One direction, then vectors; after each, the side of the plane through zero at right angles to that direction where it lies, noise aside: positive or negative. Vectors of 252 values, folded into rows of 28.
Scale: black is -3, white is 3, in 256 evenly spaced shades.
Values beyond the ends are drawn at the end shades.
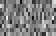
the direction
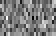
positive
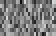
positive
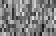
negative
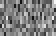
positive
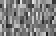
negative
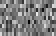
positive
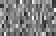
negative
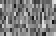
positive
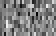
positive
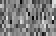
positive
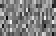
negative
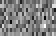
positive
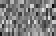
negative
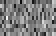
positive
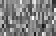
negative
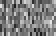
positive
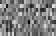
positive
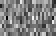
negative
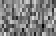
negative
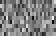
positive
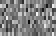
positive
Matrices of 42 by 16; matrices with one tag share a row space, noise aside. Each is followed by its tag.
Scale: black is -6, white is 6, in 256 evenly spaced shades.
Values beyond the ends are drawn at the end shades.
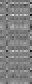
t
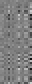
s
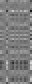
t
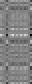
t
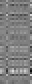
t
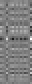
t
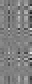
s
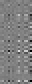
s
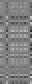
t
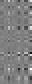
s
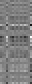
t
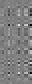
s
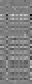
t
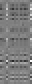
t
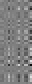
s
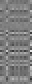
t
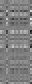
t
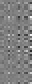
s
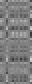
t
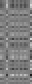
t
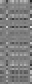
t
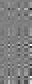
s
